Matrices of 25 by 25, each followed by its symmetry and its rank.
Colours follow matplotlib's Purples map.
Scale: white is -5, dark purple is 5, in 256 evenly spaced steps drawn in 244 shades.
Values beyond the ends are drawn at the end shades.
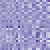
neither, rank three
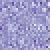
neither, rank five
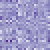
neither, rank three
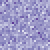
neither, full rank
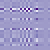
neither, rank one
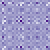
symmetric, rank two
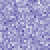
neither, full rank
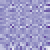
neither, rank three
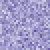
neither, full rank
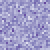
neither, full rank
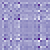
symmetric, rank two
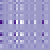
neither, rank one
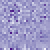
neither, rank five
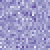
neither, rank five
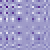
symmetric, rank two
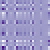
neither, rank one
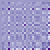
symmetric, rank two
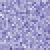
neither, full rank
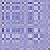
symmetric, rank two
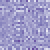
neither, rank five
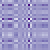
neither, rank one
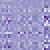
neither, rank three
